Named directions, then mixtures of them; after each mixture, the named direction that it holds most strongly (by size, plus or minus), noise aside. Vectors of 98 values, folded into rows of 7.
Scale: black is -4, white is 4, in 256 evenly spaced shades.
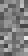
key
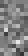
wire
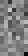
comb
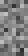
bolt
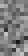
wire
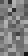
comb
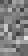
wire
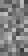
bolt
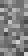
wire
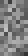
comb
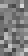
key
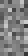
comb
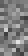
wire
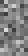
bolt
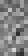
bolt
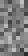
comb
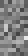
wire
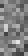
wire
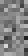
key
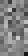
comb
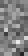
wire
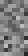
key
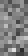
bolt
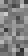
bolt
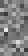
wire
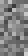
comb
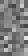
key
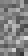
wire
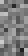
bolt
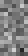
bolt
